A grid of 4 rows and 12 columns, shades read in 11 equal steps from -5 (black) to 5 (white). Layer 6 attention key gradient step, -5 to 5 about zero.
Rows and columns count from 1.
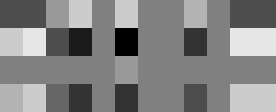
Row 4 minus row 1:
4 5 -2 -6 0 -6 0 0 -4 0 5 5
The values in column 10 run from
0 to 0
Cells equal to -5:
1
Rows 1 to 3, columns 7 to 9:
0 0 2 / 0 0 -3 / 0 0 0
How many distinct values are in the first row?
5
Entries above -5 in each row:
12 11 12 12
